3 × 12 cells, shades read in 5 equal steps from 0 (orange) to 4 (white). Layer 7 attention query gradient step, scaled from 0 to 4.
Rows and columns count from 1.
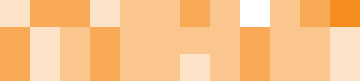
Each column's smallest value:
1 1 1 1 2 2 1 2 1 2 1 0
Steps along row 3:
up down down up same up down down up same up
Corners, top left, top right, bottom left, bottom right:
3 0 1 3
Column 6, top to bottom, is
2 2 2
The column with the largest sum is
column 2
